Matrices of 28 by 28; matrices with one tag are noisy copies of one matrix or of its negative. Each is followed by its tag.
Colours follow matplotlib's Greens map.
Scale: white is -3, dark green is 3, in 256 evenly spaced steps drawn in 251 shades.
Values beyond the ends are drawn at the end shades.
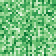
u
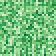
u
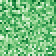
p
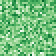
p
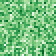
u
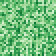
u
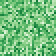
u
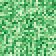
u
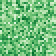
p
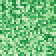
p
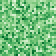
p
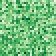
p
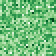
p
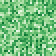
u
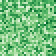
p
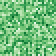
u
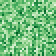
u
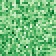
p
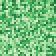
p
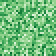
u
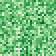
u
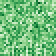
u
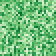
u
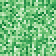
u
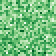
p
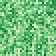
u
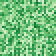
u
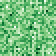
u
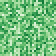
u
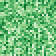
u
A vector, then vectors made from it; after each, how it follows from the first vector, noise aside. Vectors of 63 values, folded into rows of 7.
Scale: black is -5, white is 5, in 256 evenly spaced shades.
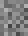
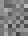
copied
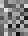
scaled up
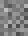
copied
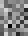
scaled up
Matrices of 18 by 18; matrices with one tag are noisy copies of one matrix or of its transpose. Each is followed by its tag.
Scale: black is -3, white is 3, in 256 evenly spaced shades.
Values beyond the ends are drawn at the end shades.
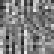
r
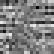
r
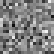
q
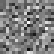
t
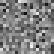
q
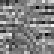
r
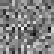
t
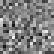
q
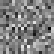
t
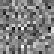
t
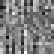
r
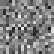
t
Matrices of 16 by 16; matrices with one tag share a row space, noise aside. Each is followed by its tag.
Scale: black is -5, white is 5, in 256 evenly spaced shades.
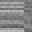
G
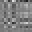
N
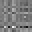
N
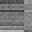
G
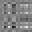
N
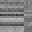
G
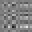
N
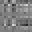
N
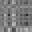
N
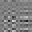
N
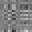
N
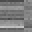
G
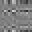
N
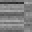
G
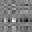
N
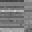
G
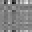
N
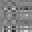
N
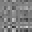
N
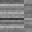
G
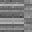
G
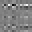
N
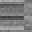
G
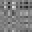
N
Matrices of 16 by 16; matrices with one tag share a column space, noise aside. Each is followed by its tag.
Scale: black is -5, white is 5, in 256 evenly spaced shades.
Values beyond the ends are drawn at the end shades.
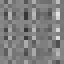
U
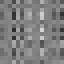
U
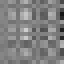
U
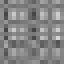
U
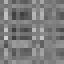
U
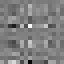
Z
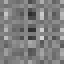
U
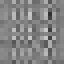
U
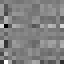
Z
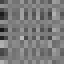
U
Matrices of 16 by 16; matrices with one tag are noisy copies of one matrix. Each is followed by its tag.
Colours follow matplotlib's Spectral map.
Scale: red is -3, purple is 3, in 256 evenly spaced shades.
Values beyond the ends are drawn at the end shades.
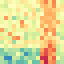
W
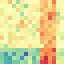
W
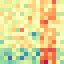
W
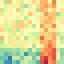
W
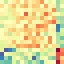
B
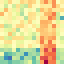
W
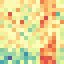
W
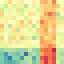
W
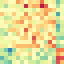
B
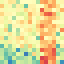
W
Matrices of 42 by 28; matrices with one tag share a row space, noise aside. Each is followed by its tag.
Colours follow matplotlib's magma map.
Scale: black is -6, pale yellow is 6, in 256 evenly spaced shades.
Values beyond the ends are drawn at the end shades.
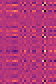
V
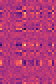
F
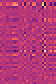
V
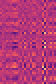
V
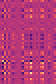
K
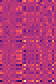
F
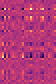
K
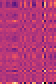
V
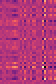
V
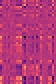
F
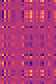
K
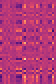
F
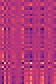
K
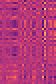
V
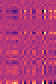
V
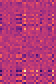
F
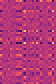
F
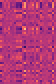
F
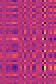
V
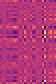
V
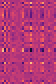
K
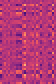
F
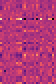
F
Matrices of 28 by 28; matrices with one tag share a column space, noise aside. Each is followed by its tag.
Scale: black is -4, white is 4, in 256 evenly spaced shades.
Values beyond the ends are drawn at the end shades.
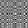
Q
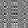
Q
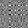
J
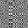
Q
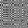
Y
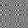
J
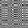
Y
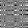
J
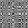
Q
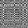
Y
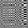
Y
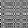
Q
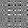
J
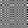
Y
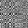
Q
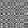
Q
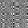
Q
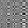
Q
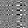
J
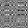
J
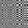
Y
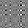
J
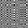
Y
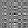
Q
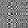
Q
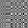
Q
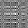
Q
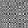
Q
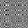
J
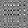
J
